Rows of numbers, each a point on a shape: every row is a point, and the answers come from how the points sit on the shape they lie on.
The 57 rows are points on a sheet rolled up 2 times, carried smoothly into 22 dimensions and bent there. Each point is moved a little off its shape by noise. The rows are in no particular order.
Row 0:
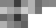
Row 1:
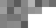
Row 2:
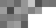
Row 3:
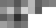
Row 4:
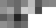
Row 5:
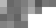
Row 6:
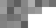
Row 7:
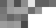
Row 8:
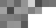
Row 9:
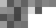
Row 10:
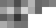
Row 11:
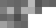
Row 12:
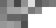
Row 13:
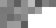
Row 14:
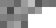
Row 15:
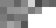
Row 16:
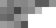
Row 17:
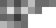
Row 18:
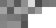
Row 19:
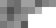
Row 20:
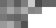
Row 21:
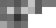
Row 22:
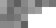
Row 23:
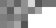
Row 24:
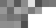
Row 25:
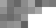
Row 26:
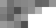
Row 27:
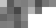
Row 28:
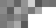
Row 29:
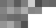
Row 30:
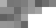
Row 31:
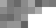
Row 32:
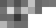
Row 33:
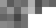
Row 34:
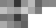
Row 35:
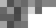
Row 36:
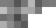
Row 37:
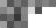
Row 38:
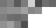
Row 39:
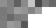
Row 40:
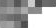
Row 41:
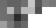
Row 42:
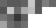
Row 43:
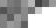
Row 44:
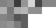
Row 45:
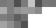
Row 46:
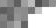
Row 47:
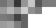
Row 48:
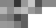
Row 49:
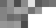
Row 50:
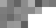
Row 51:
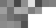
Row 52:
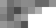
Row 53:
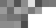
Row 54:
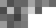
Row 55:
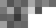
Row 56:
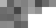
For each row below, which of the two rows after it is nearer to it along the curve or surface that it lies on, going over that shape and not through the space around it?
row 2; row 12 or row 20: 12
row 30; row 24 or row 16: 16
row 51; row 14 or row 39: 14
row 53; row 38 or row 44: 44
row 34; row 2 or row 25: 2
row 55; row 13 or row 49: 49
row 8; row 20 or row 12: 12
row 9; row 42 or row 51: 42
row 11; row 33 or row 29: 33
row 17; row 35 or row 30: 35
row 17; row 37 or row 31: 37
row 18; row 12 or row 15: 12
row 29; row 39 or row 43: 39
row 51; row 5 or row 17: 17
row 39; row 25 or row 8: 25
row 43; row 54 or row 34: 34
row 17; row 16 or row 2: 2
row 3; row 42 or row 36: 42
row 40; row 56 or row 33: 33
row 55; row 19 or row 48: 48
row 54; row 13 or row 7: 7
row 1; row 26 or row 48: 26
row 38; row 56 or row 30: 30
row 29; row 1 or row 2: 1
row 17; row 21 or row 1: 21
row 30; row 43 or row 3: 43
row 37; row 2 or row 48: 48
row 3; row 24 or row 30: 24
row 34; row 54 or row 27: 54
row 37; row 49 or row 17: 17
